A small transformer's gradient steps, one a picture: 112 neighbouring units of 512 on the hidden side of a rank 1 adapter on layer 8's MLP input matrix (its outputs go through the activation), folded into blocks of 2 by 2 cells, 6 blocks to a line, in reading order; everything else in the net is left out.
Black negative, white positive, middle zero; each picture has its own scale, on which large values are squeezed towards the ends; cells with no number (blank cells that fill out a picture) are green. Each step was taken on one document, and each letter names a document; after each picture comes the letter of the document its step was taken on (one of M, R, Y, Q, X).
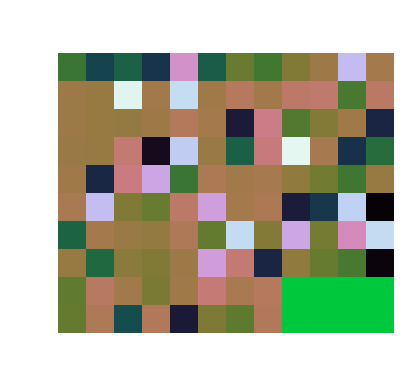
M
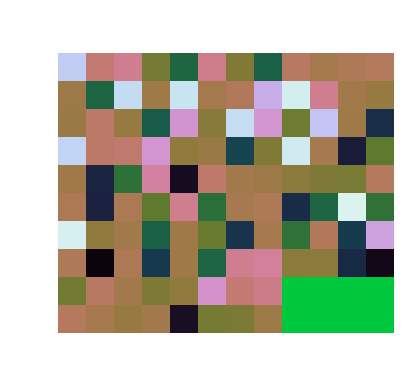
M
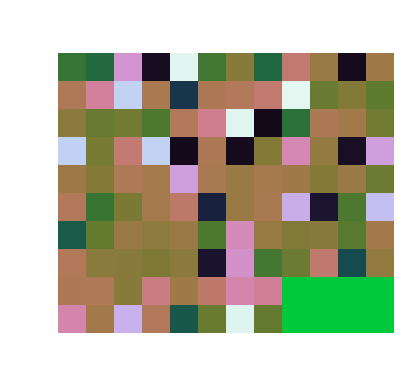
M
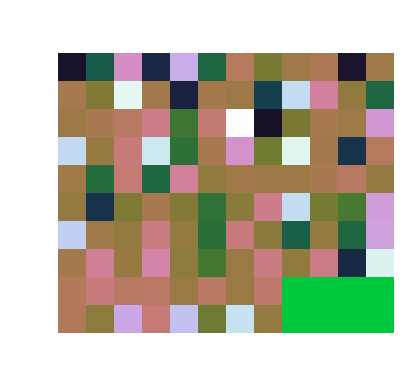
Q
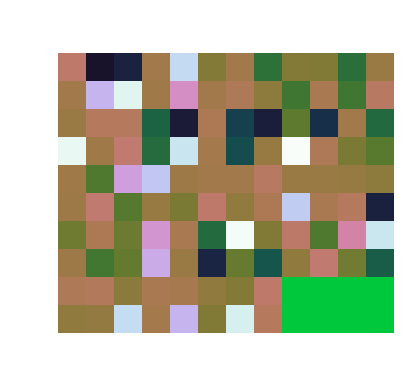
M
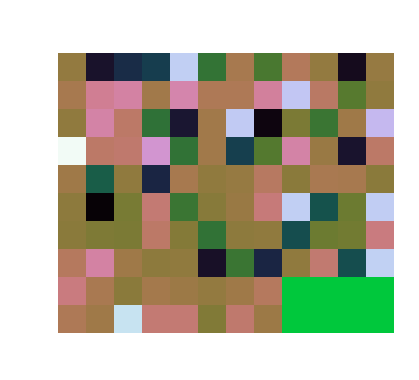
Q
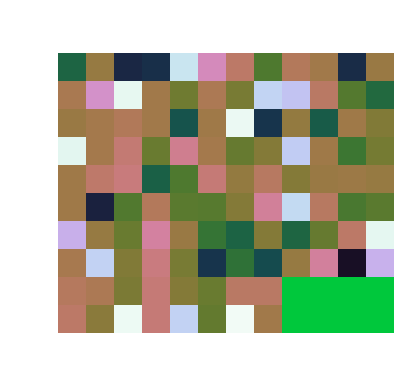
Q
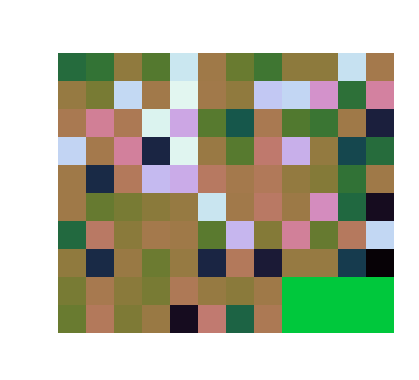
M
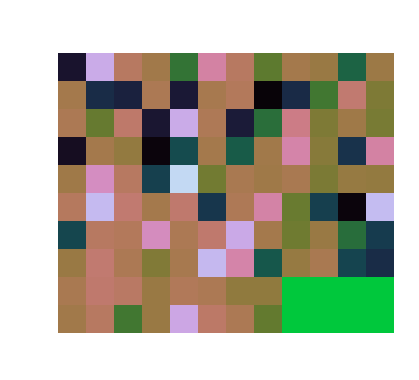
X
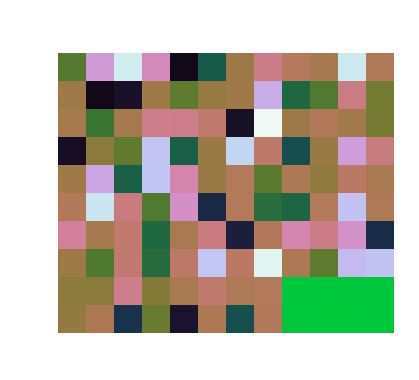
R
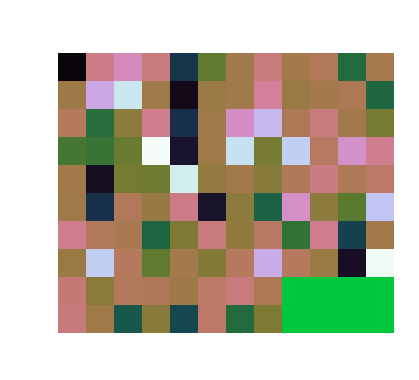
R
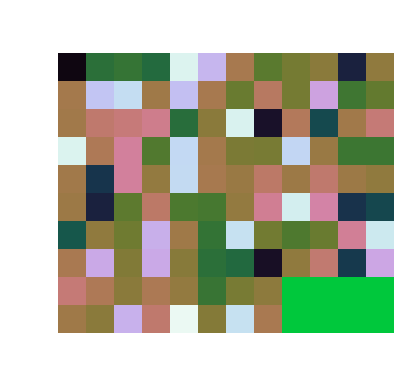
Q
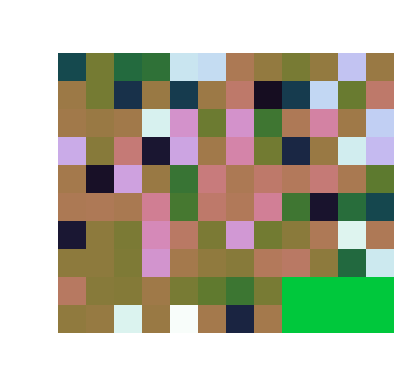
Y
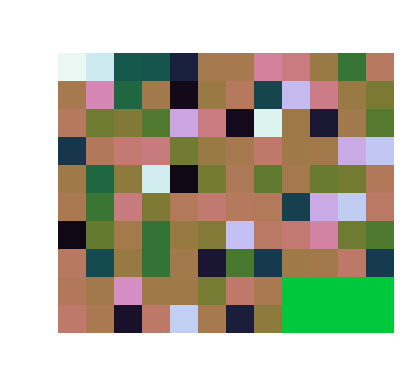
R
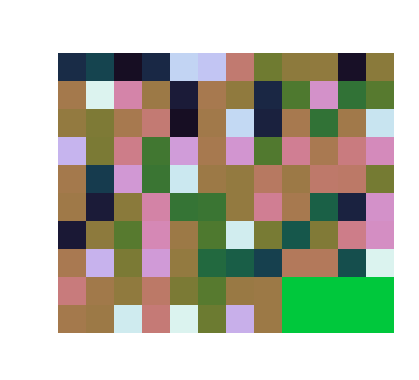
Y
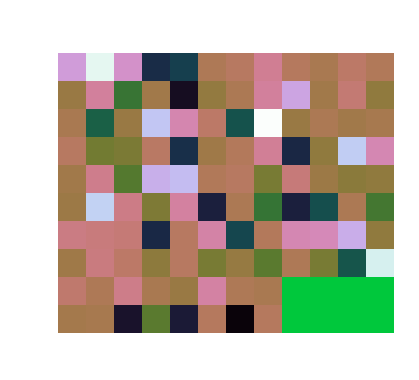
R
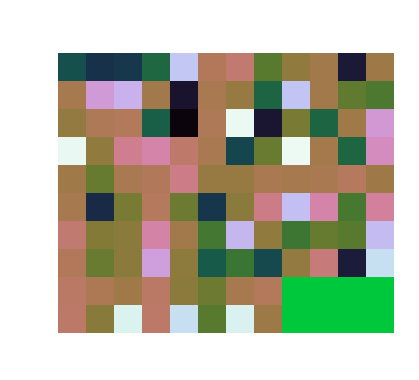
Q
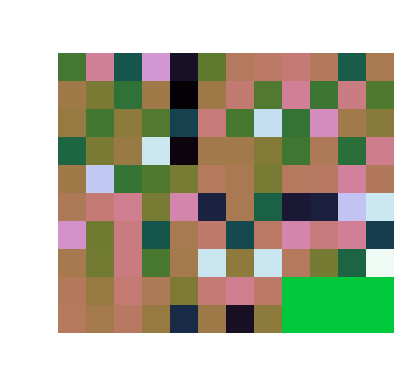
R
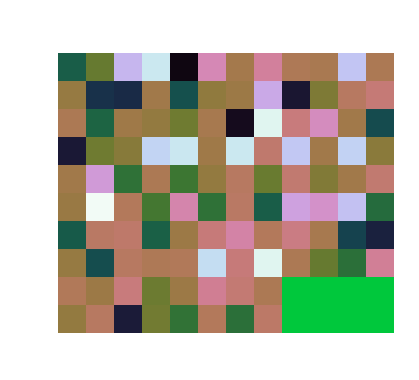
R
